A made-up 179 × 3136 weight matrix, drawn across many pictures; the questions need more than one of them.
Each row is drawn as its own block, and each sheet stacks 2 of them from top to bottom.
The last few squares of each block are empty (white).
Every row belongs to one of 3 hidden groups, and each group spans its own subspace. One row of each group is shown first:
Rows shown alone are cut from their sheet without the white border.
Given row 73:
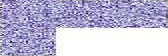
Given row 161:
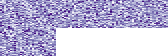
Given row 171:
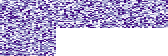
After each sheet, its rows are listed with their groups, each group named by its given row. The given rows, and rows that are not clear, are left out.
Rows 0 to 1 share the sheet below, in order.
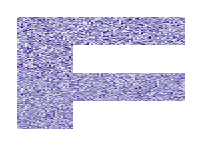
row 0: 161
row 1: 73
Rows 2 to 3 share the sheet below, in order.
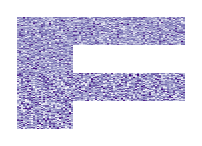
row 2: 73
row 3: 161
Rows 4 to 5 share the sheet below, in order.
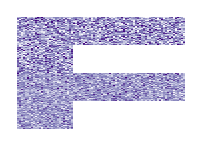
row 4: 73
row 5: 171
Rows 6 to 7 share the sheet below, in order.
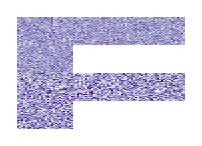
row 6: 171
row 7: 171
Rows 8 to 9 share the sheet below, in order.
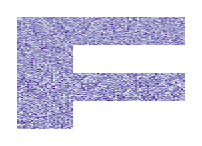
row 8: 161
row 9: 171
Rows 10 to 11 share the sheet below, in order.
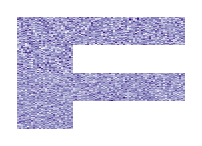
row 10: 161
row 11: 171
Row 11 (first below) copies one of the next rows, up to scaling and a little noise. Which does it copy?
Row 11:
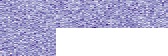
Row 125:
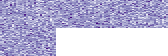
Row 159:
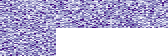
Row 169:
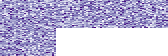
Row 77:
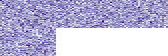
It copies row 159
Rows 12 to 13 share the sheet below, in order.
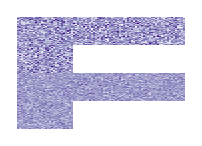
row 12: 73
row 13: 161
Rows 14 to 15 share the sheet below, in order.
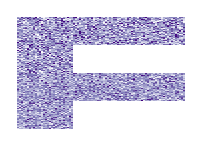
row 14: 73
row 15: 73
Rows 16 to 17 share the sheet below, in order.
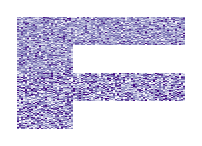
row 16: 73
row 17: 171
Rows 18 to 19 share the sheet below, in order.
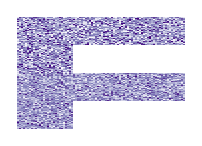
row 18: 161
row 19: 161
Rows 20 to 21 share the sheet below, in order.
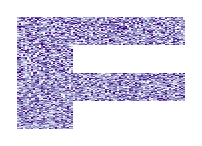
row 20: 73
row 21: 73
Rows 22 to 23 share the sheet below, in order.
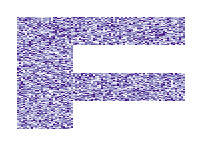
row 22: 171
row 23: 171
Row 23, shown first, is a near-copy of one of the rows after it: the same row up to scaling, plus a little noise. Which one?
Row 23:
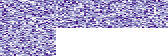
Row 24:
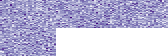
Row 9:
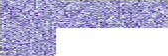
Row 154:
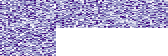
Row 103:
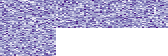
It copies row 103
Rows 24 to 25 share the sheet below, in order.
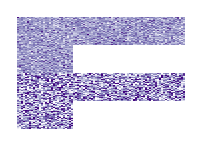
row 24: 171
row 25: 73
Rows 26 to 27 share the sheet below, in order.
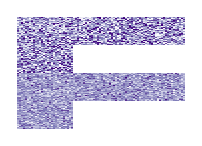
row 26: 171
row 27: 171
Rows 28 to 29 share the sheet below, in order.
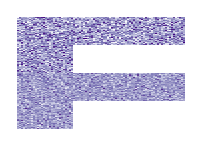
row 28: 171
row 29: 161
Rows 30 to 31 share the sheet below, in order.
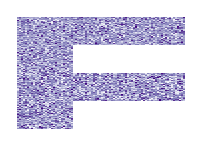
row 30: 73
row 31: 73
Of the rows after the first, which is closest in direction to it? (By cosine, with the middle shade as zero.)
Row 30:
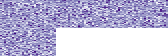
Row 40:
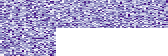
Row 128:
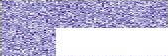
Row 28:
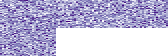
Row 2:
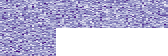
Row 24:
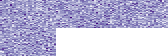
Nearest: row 2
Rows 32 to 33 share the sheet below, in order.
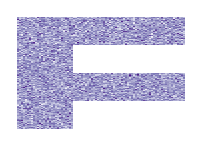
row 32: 73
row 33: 161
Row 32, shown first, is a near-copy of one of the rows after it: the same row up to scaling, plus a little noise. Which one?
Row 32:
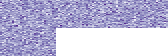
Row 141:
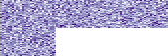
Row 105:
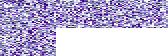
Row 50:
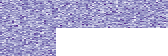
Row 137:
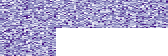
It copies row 50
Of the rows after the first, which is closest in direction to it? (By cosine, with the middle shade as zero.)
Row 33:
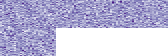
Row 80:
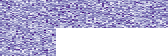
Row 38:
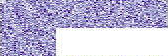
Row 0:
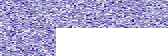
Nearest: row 0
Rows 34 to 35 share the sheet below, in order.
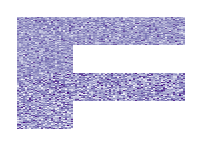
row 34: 73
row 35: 171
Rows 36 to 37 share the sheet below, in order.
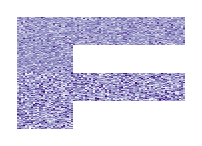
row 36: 171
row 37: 73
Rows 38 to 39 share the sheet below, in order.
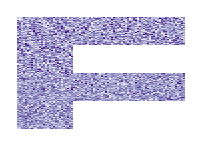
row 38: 161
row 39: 73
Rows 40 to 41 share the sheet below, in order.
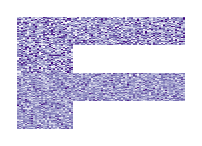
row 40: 73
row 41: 161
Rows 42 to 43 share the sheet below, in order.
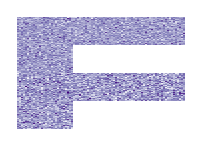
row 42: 73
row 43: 171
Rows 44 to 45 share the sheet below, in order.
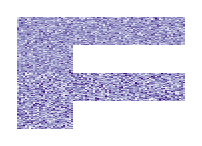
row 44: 171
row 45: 73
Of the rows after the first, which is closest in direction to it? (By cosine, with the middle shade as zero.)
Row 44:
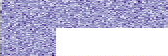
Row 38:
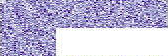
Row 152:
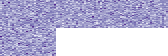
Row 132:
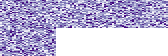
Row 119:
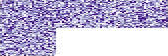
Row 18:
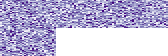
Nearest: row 152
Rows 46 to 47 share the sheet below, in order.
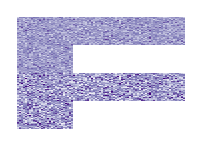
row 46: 161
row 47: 161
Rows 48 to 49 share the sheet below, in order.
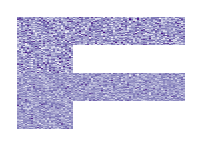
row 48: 161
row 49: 161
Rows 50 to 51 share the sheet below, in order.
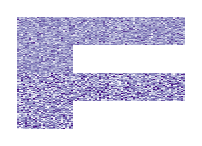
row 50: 73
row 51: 73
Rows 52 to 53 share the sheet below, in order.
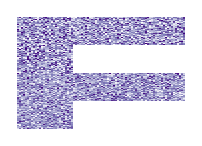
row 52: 73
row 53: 171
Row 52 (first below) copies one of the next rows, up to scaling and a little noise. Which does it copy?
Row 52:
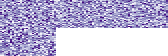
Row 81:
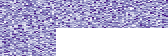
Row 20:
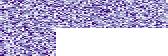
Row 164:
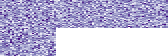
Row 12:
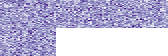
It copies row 164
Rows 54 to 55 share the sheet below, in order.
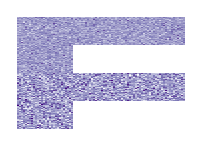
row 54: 171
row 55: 161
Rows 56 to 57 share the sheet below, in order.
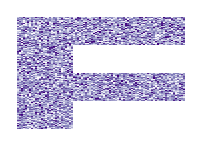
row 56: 171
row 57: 73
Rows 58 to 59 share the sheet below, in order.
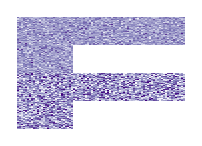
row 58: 161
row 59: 73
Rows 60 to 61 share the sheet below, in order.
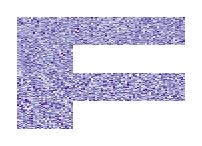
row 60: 73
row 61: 161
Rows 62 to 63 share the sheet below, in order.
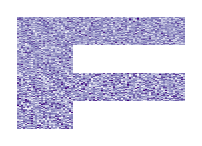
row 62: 161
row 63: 161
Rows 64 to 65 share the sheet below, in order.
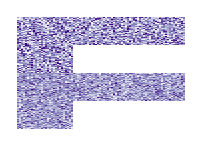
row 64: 161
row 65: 171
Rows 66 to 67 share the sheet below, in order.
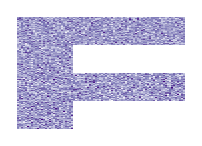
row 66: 161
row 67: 171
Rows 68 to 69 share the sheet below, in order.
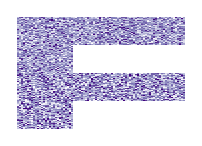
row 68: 73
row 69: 161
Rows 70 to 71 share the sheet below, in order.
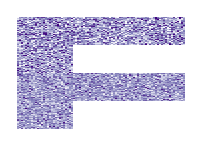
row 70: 171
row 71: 161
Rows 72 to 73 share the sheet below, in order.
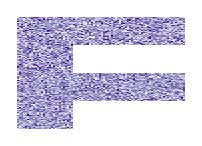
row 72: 161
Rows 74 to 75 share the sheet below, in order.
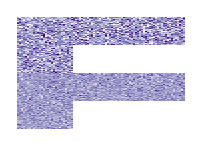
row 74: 73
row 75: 171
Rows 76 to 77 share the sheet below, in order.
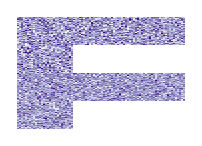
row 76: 161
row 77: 171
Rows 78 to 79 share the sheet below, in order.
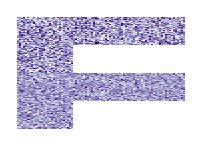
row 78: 73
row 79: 73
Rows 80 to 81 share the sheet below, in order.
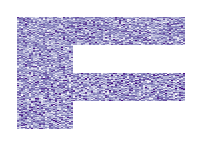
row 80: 161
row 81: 73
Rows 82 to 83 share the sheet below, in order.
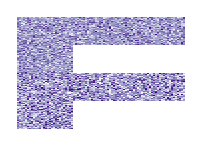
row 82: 171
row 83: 171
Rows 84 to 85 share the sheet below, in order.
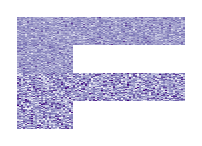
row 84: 171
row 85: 161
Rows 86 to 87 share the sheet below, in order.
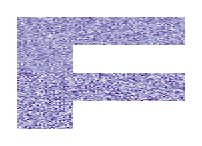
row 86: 171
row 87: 73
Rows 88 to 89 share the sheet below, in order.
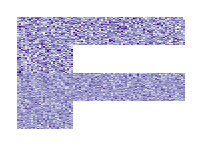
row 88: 73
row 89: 161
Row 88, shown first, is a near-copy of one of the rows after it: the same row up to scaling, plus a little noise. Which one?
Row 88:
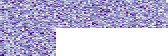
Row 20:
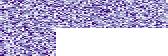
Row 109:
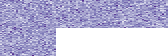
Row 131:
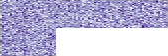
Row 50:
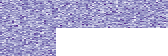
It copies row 20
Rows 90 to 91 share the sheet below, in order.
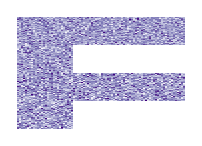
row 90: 161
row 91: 171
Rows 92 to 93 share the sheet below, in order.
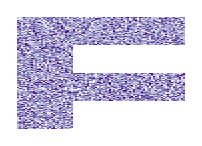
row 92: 161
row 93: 171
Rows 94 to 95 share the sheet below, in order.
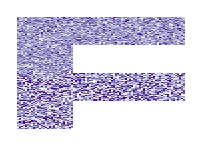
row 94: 171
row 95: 171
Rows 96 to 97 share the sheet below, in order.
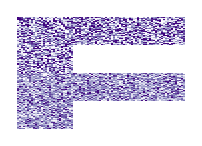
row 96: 161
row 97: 73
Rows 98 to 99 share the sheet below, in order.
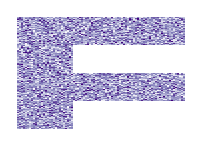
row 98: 161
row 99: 73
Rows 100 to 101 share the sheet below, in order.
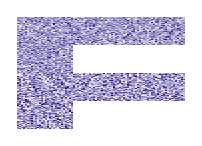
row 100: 171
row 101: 161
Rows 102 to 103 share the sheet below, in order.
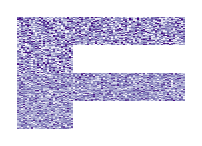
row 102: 161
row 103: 171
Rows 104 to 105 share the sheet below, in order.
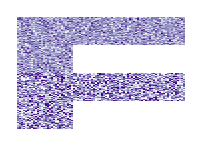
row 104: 161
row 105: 73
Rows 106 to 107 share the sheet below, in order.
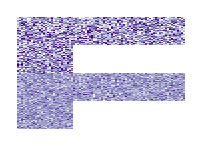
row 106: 171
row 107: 171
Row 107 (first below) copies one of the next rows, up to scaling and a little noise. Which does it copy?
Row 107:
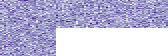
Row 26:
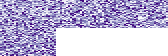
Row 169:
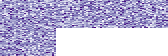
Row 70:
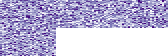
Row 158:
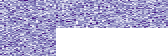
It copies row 158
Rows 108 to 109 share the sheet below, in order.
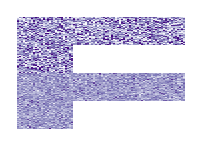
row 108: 161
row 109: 73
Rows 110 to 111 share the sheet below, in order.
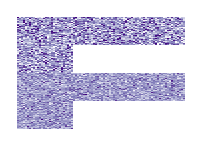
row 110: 171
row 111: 171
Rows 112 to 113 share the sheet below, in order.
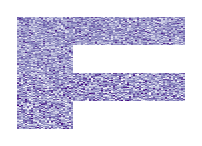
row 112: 161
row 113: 161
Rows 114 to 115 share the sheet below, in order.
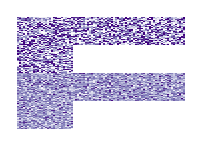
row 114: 171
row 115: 171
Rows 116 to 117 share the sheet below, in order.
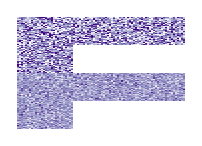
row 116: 171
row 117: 73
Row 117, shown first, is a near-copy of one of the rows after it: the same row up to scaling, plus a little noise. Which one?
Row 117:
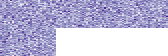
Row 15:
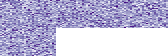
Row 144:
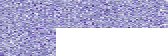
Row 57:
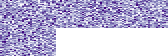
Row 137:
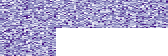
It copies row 57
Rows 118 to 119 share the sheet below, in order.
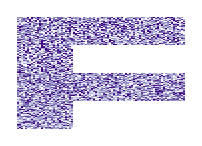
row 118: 73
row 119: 171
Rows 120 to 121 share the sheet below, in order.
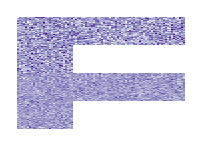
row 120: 171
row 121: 73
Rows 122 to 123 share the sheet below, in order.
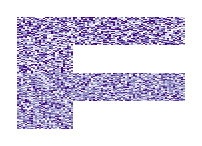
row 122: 171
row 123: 161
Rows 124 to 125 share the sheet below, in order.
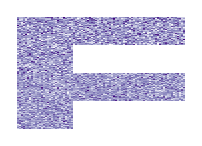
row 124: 171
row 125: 171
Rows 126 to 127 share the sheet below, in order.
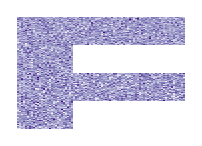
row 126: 161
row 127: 73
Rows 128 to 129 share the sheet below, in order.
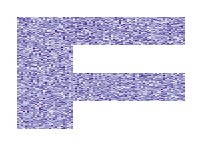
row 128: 161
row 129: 73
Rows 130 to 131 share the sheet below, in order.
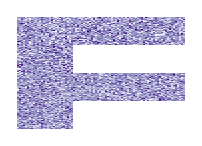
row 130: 171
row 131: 73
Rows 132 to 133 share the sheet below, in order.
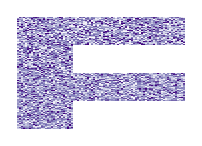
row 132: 161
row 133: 73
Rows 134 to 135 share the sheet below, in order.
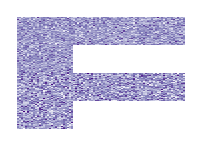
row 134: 73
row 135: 73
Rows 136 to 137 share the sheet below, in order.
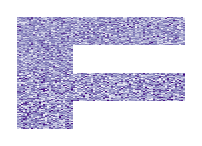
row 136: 73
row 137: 73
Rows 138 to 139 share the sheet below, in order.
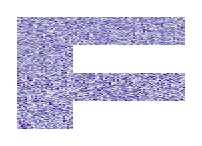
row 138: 73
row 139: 171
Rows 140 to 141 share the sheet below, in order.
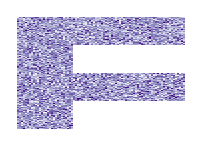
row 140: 161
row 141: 73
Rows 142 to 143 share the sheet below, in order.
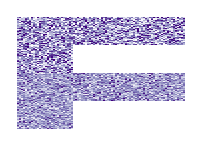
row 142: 73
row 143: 171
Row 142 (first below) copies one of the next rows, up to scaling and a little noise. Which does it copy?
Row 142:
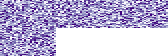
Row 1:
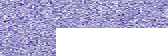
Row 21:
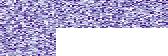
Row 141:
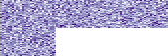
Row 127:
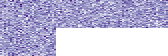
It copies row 141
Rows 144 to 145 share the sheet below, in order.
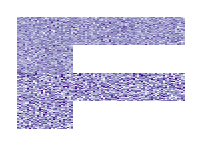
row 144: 73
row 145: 73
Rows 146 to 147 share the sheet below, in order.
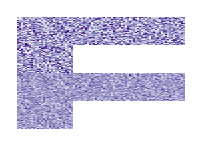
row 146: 161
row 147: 161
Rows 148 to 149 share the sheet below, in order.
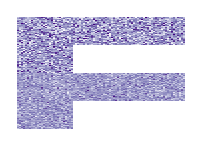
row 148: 171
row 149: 171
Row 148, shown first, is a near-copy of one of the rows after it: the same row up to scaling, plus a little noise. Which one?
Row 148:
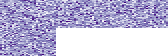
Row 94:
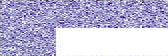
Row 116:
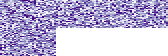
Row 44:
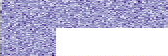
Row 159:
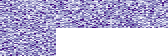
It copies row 116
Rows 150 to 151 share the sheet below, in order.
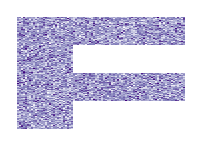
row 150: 73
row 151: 171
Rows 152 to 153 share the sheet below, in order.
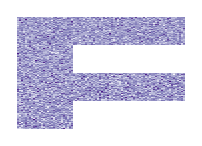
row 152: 171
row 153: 73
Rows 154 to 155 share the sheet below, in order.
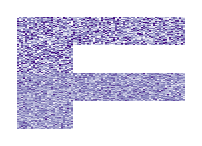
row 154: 171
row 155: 171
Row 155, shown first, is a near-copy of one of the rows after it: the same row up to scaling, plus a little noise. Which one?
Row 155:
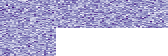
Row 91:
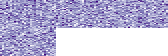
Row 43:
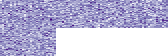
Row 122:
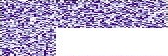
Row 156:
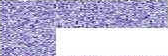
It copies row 122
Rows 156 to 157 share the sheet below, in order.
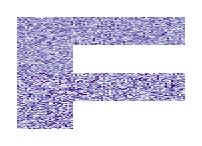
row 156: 171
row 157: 171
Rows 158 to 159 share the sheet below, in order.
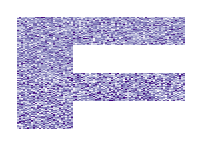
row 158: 171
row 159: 171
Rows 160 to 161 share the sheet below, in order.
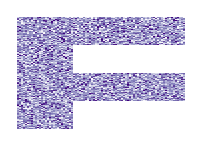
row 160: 73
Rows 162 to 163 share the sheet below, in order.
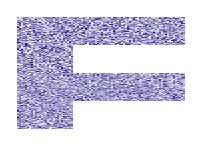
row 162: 161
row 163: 73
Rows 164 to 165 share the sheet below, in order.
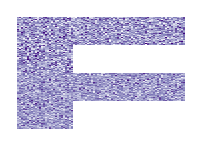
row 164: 73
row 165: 73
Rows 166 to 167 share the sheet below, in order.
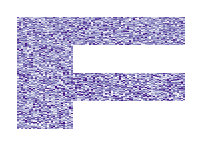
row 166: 161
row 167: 161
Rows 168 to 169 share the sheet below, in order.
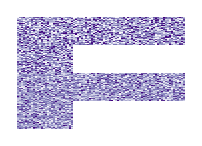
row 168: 171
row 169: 171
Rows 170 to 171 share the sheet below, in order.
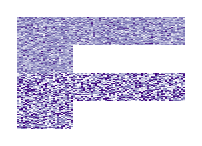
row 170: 73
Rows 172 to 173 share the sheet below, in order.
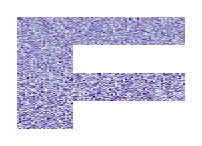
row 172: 161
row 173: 171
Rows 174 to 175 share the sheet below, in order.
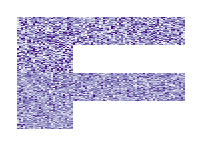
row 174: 171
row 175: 171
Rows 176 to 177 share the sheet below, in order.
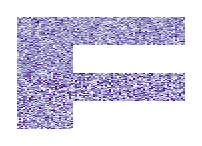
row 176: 73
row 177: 171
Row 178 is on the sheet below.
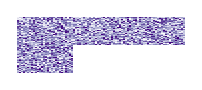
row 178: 161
